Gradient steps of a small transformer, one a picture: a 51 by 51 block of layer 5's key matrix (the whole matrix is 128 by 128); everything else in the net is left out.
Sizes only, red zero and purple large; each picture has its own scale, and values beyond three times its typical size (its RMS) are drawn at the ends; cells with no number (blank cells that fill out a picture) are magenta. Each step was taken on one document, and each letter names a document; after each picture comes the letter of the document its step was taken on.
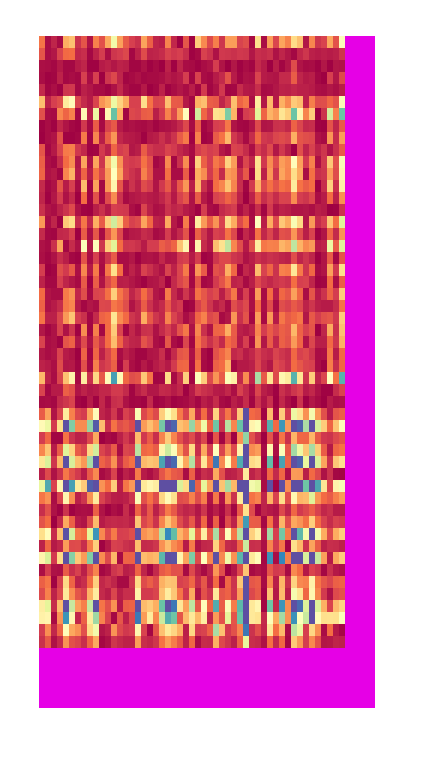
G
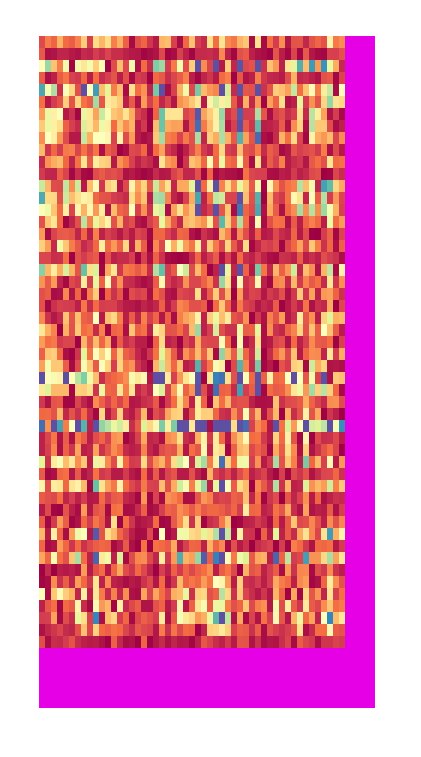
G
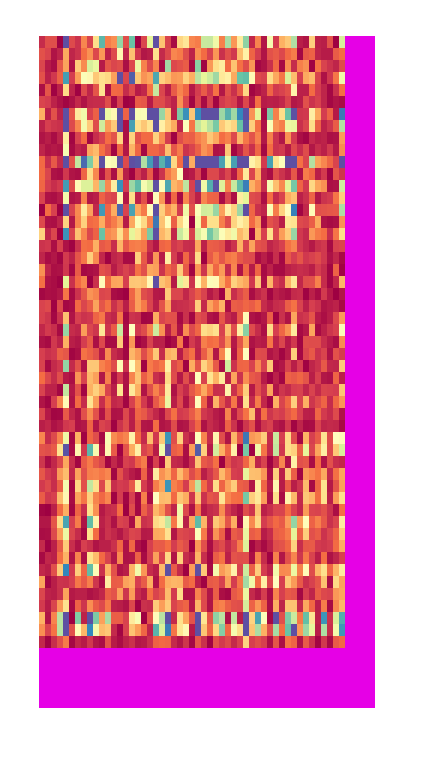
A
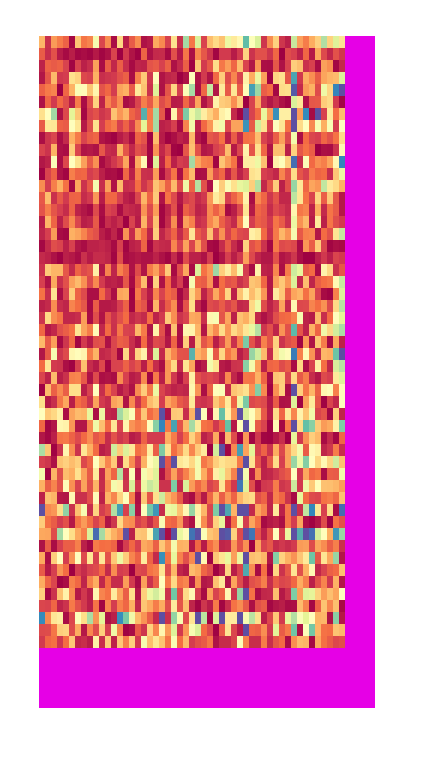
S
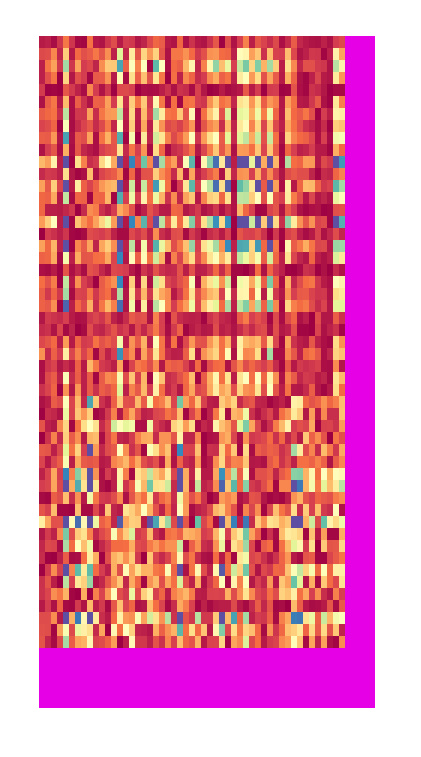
A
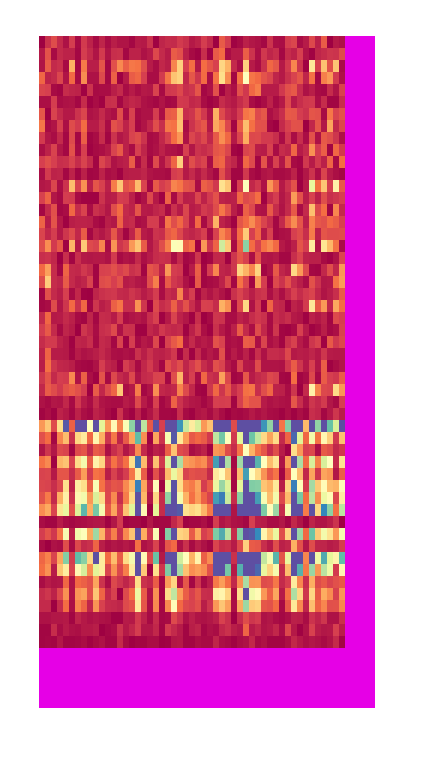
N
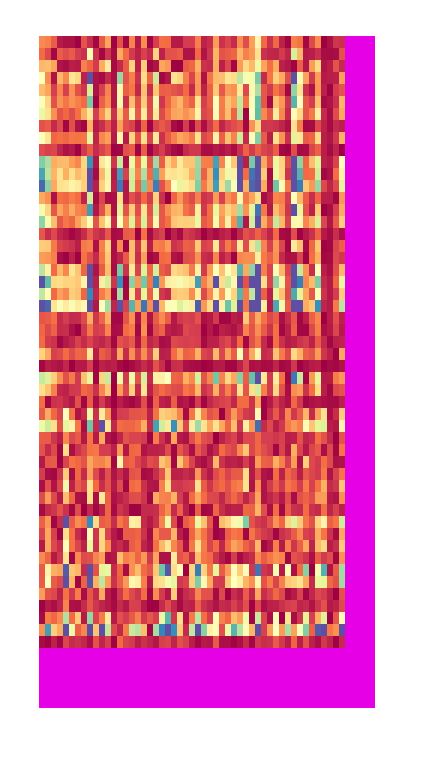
A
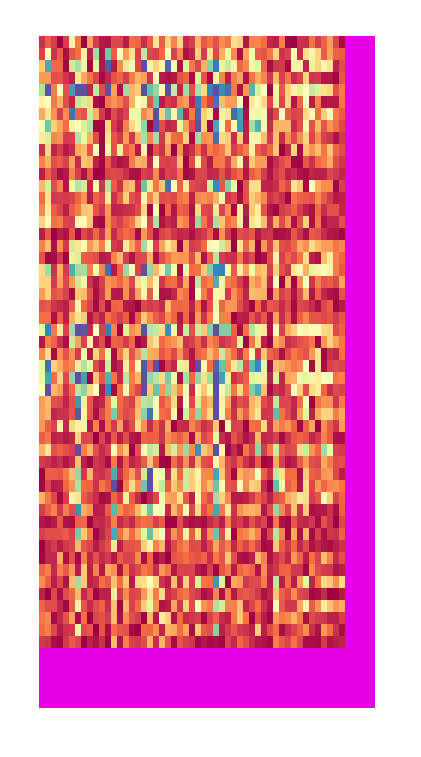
S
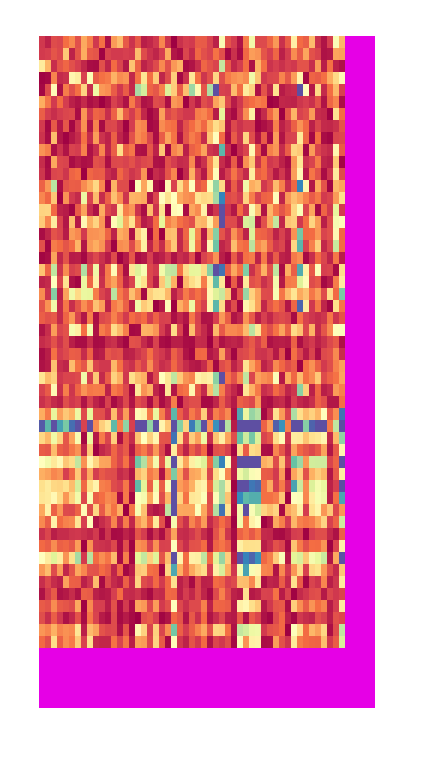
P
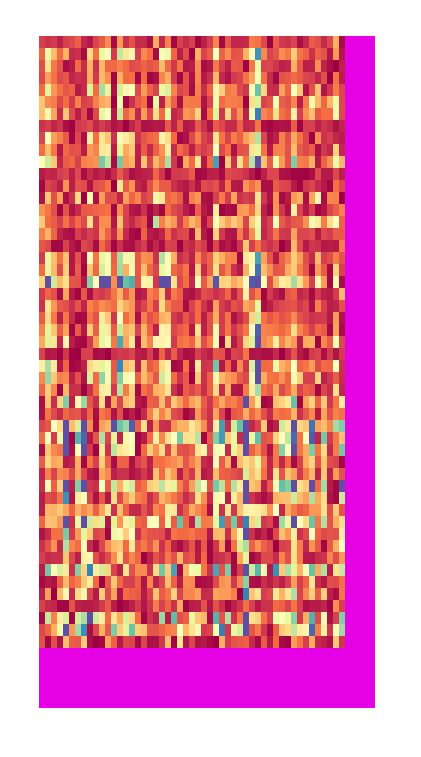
A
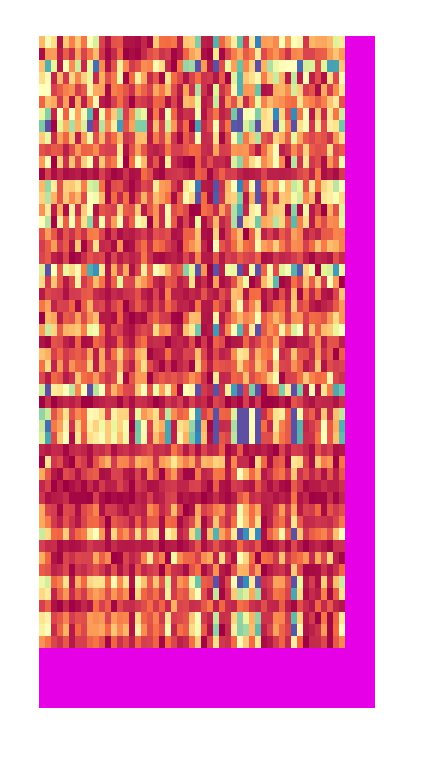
S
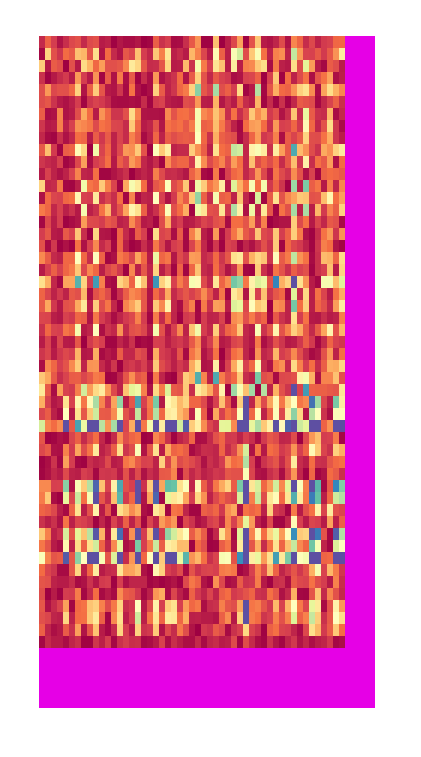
N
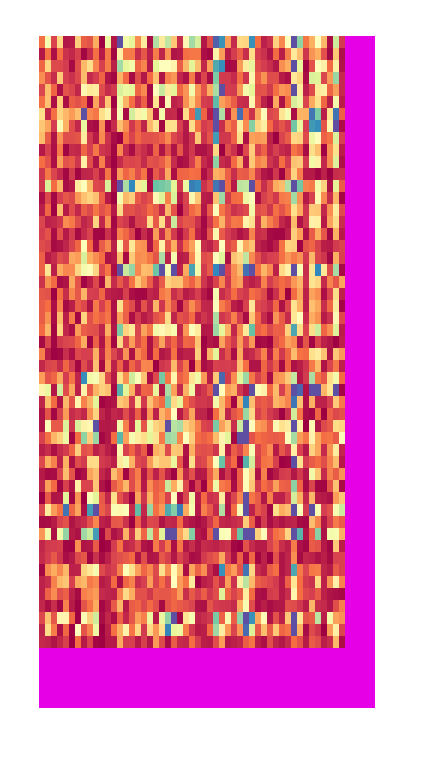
S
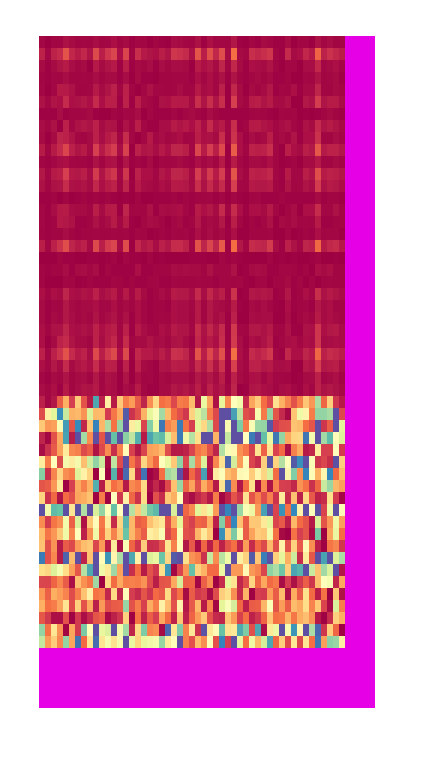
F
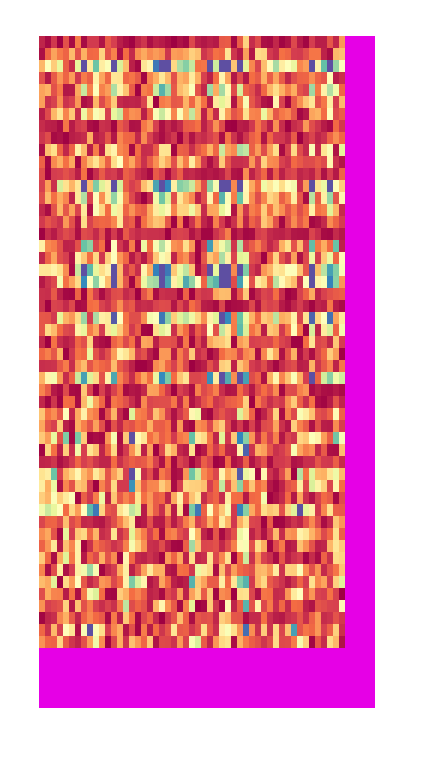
S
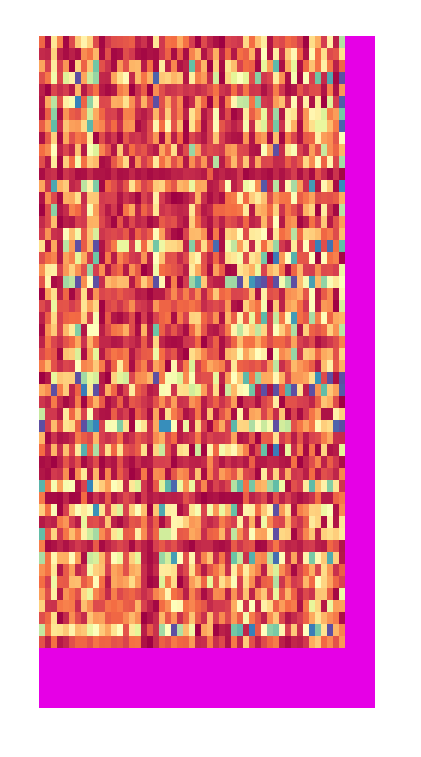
N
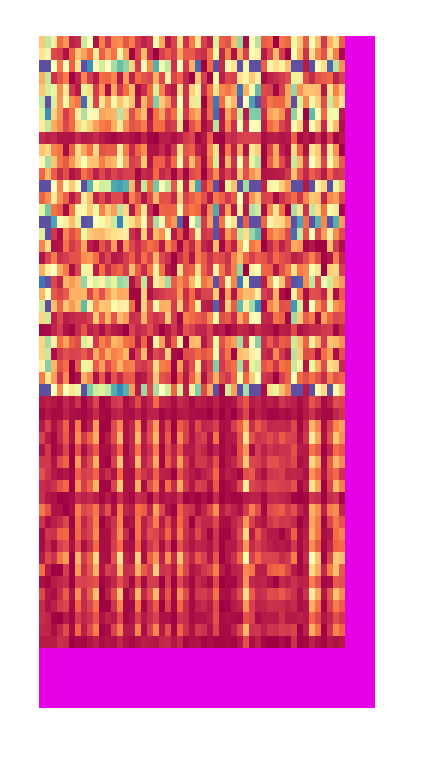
N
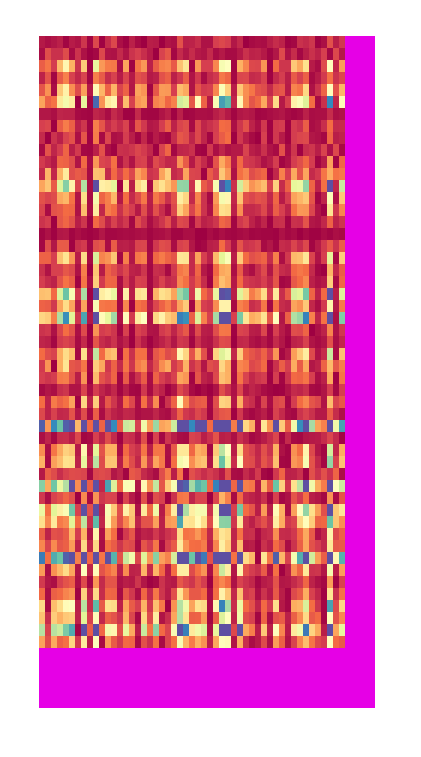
G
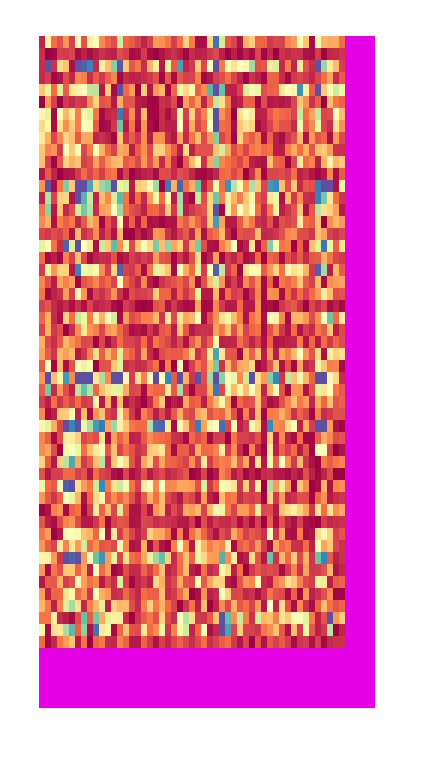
G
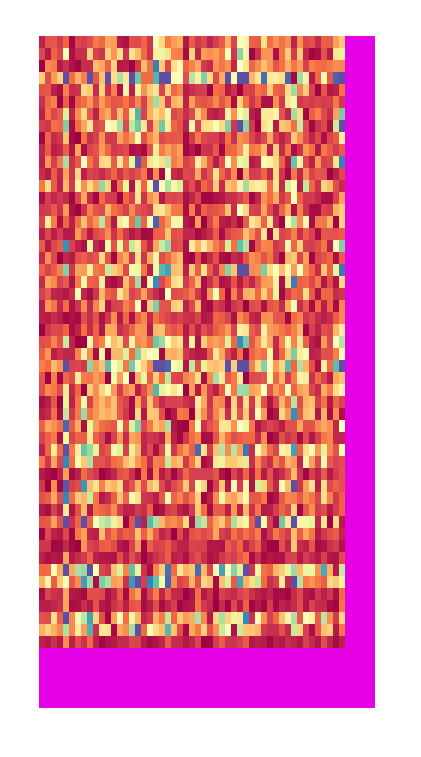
A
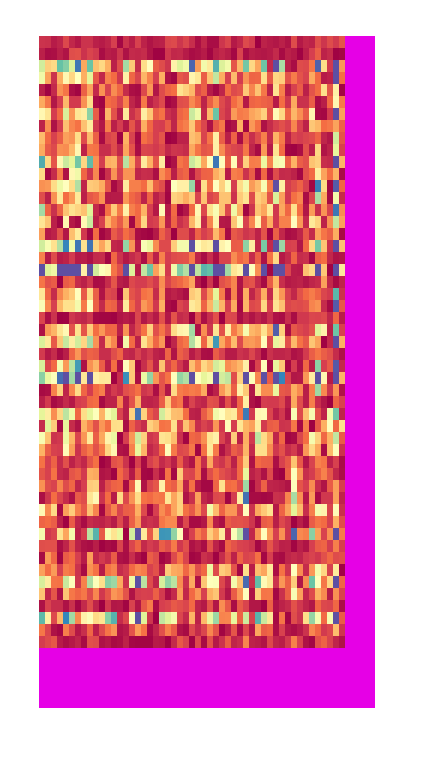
S
